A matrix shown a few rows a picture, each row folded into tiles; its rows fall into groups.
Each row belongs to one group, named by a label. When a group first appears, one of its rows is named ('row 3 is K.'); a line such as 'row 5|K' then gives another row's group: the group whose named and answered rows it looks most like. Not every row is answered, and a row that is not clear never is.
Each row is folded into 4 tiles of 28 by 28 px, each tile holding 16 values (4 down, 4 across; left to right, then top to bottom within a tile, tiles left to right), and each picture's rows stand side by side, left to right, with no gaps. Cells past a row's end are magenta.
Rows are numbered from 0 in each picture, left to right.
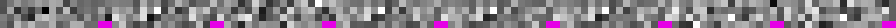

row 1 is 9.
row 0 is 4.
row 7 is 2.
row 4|9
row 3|9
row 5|9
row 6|2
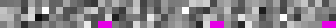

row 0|9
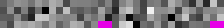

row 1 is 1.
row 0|4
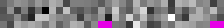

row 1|2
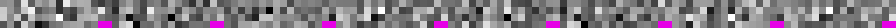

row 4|1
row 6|2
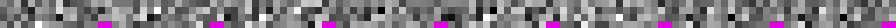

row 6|1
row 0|1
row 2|4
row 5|2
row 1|9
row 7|1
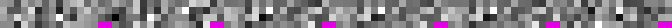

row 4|9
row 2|9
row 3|9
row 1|4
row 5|1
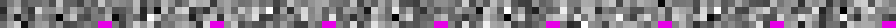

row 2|9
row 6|9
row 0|1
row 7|2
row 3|1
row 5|2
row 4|1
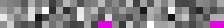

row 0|9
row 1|1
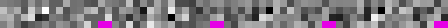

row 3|4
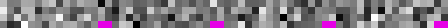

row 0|2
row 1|1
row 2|1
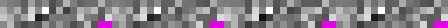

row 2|9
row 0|9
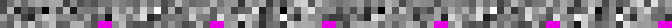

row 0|4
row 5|2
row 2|2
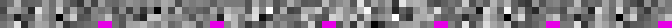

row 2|9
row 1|4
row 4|1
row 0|1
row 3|2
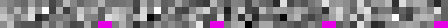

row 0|9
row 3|2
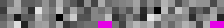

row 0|1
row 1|4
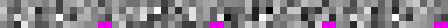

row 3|2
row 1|9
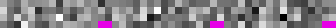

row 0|2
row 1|9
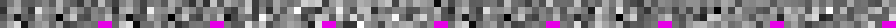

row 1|1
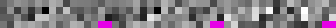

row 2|9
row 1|4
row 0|4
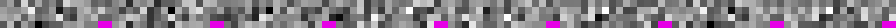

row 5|9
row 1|2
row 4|2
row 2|4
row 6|2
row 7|9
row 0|2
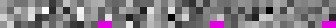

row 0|9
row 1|1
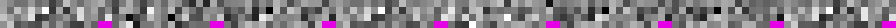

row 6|4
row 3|9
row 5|4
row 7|9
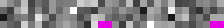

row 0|4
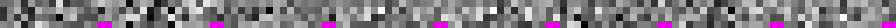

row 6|2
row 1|2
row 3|9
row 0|1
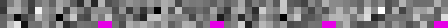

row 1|4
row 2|1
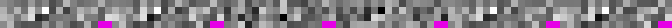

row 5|9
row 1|9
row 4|9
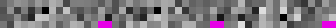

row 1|4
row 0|4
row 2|1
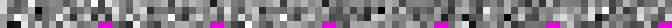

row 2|2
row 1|2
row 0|2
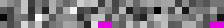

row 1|4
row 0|4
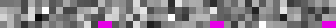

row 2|1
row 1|2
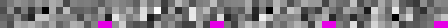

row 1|9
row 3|1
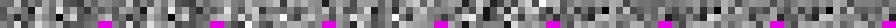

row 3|2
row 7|4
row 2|2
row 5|4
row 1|1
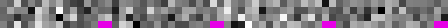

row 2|2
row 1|1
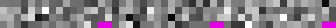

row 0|9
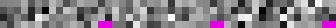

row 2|2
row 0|4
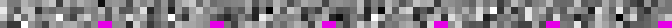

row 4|9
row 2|4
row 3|4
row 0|2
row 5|1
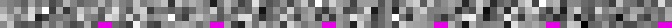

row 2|2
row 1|2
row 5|1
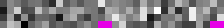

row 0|1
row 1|9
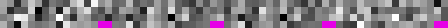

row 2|1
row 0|2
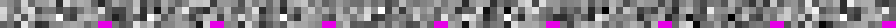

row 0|2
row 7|2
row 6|1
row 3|9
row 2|2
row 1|4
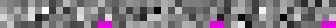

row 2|1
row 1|4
